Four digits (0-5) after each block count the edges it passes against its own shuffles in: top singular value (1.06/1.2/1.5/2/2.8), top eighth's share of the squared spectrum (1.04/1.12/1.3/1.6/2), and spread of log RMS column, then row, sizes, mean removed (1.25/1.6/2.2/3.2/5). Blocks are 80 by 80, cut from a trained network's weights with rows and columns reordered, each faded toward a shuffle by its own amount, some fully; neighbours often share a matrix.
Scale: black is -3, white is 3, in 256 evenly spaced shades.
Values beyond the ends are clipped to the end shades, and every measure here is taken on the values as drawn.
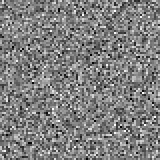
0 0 0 0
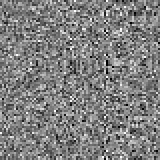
4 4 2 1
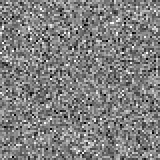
0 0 0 0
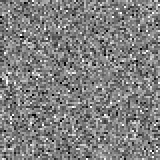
0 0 0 0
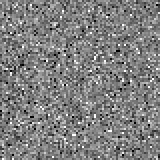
0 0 0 0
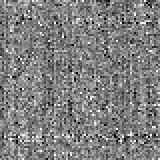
3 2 0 2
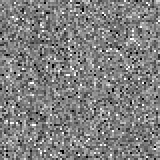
0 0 0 0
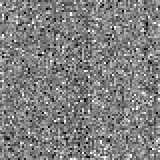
1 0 0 0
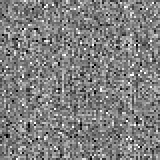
2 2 0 1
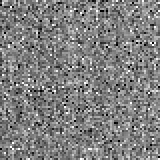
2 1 0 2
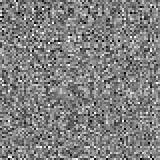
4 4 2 2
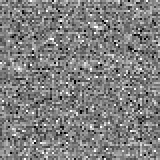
2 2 1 0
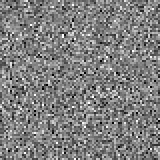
2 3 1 1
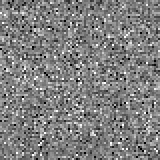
2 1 1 0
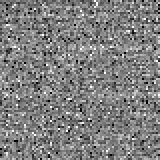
2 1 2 0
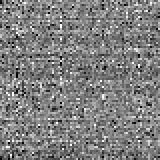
3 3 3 0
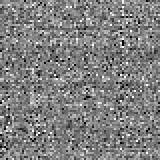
2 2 2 0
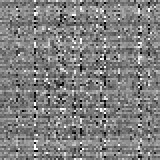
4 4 4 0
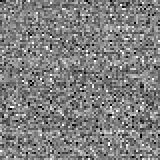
2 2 1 0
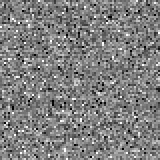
1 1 0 0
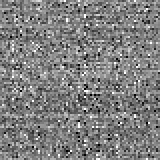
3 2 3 0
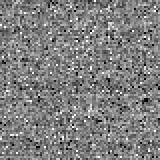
2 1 1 0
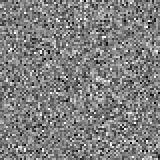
2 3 0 1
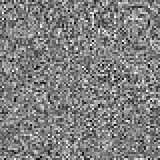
3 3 2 1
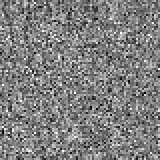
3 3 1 0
